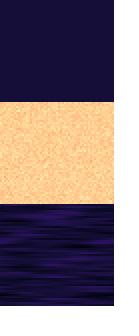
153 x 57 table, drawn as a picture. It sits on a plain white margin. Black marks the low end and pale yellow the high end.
The table splits into 3 rows of 1 panel. Panel 1,1: very low, flat. Panel 2,1: very high, fine-grained, faint in contrast. Panel 3,1: very low, streaked across, faint in contrast.
